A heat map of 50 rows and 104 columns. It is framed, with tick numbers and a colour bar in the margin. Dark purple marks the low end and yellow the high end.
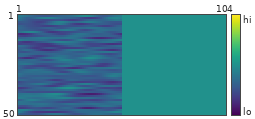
It is made of 1 by 2 panels. Panel 1,1: low, streaked across. Panel 1,2: middling, flat.
